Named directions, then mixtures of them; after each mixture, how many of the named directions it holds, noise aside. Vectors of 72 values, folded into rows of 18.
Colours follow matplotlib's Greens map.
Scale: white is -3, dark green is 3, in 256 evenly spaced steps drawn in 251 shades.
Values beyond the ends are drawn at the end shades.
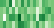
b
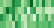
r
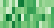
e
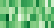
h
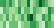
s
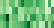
two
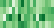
three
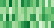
two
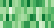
three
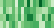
two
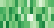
one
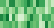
three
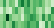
three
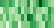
one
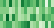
two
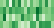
two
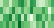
two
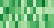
two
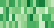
three
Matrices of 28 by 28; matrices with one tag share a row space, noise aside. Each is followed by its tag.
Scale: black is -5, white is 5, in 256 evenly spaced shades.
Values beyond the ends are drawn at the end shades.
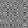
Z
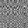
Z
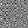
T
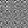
T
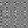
T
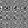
T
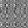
T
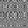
Z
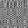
Z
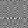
Z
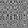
Z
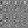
T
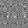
Z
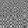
Z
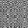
Z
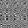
T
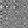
T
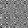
T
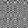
Z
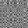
Z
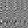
T
